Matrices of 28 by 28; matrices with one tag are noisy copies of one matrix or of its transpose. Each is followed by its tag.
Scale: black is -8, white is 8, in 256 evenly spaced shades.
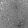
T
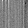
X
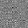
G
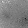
T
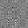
G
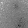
T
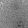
T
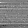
X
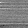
X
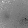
T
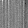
X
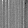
X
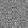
G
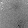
T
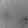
T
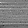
X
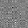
G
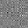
G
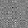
G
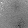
T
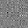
G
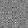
G
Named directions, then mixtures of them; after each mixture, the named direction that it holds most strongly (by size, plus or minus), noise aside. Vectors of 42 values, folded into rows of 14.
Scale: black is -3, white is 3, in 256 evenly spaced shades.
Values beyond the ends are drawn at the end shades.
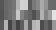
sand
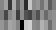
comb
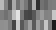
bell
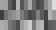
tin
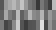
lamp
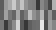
lamp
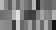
bell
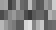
tin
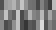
lamp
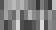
lamp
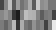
bell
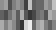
comb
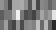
bell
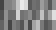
sand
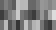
sand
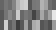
sand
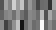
lamp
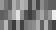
bell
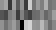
comb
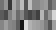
comb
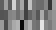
comb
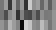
comb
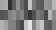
tin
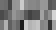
sand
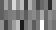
lamp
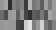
comb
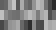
tin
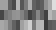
tin
